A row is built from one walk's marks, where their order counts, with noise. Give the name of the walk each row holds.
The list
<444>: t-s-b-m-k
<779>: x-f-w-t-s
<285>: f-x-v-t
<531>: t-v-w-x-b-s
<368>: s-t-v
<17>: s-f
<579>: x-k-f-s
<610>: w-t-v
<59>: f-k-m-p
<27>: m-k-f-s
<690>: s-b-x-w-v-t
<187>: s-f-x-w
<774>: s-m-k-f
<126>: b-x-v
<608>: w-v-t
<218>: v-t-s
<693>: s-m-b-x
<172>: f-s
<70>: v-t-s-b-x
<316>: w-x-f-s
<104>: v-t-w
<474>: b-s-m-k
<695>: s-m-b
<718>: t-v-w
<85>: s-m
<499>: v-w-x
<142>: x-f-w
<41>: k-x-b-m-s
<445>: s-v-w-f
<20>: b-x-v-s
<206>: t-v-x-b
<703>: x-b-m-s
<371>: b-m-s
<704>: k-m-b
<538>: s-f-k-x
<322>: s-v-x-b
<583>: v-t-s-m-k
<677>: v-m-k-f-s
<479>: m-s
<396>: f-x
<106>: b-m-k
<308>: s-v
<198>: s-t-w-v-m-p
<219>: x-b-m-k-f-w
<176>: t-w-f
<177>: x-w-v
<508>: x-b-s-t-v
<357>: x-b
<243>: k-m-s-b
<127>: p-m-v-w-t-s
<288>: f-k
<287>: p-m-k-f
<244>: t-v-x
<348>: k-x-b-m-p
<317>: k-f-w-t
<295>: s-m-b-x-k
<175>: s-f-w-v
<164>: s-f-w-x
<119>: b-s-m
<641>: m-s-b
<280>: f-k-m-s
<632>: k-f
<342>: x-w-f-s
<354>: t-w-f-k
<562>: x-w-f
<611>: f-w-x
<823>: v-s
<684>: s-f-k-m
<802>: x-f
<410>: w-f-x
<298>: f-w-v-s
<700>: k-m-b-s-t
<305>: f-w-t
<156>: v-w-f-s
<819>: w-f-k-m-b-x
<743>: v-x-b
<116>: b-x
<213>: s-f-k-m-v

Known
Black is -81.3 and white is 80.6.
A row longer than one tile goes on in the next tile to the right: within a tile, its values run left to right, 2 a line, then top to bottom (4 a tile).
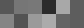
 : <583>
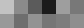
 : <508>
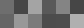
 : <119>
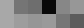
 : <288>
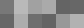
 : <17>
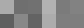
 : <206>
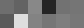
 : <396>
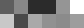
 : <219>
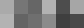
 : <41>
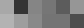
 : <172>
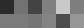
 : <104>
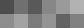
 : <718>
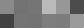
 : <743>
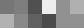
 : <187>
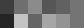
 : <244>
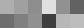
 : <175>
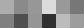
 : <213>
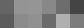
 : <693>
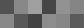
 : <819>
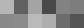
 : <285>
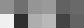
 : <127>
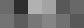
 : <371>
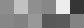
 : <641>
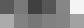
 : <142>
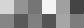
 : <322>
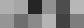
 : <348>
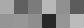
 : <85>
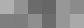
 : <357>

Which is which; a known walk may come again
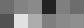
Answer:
<611>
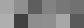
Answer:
<295>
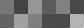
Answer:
<119>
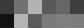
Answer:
<116>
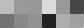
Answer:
<308>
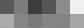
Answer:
<142>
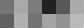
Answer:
<802>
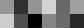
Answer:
<316>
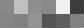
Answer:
<641>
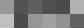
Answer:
<703>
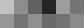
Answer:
<508>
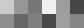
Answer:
<322>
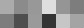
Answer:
<213>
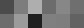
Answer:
<410>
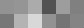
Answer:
<305>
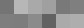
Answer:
<774>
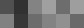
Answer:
<677>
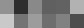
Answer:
<280>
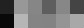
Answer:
<499>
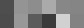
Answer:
<538>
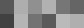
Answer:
<164>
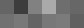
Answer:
<823>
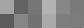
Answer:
<206>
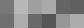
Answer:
<17>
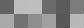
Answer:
<287>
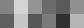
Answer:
<632>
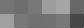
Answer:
<479>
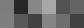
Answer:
<20>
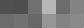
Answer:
<156>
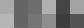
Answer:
<41>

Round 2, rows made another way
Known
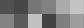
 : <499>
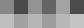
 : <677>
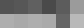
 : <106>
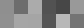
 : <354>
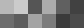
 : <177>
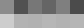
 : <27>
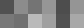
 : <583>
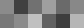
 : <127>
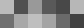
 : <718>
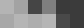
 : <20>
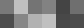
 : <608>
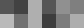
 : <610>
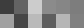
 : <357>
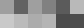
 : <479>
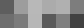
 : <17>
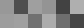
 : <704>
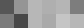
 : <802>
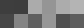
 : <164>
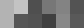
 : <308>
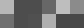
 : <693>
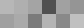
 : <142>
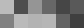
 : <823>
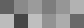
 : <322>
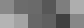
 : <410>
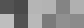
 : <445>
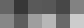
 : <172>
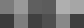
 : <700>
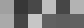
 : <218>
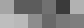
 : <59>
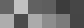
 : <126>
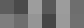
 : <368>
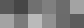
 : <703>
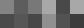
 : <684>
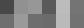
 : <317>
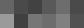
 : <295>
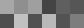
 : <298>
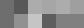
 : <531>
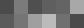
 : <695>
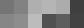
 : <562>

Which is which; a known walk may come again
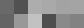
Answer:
<531>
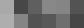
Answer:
<819>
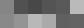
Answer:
<371>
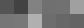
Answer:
<41>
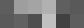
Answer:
<175>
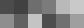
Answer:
<499>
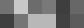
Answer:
<608>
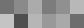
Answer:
<322>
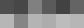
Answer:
<579>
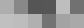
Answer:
<219>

